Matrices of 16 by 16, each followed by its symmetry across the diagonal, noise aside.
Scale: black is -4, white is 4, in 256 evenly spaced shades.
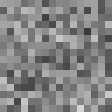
neither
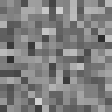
antisymmetric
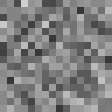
symmetric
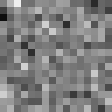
antisymmetric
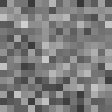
neither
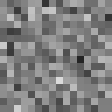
antisymmetric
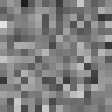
antisymmetric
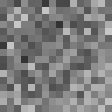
symmetric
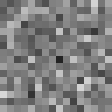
symmetric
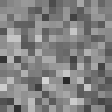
neither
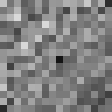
symmetric
